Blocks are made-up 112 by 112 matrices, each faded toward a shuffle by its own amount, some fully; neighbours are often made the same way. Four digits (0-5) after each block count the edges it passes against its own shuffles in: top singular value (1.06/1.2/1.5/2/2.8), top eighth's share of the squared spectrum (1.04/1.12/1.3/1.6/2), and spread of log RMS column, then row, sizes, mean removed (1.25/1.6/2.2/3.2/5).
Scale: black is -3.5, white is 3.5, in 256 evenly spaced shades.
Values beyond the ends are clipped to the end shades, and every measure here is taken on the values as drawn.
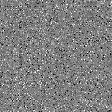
4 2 1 1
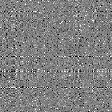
5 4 2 3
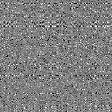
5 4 2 3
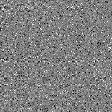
4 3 1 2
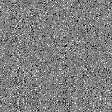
4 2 1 1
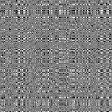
5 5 4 4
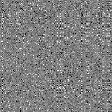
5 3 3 2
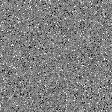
3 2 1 0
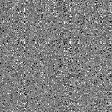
4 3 2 1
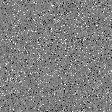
2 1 0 0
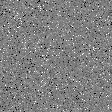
2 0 0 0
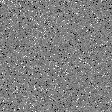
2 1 0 0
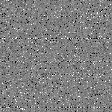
4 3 1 2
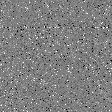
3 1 0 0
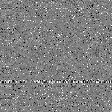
4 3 1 2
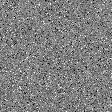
0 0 0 0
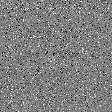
1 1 1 1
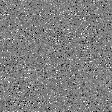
1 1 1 2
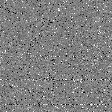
2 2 1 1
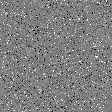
0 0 0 0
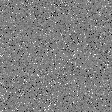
0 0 0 0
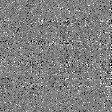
2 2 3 3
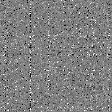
2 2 2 2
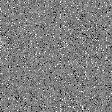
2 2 2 1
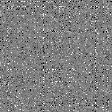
2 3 3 2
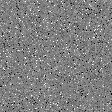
0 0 0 0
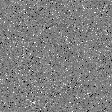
0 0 0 0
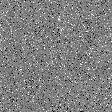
0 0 0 0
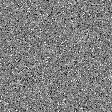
0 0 0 0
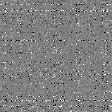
2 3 3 3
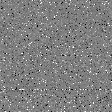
2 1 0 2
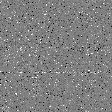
2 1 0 1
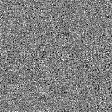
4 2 1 1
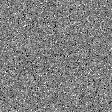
2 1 0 0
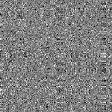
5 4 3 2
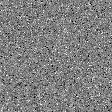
2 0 0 0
